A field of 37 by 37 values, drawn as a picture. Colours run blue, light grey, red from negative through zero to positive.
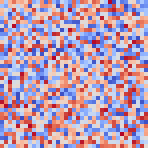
The halves do not mirror each other. No single row or column stands out from its neighbours. On average the colour sits 50% of the way up the scale. The grain is fine, like static. The values spread evenly over their range.
